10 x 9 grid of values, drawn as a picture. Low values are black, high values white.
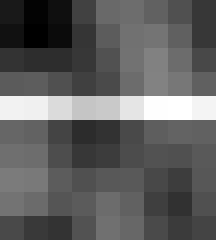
The top left is the ninth with the lowest average. Row 5 differs from the rows beside it. The middle right is the ninth with the highest average.
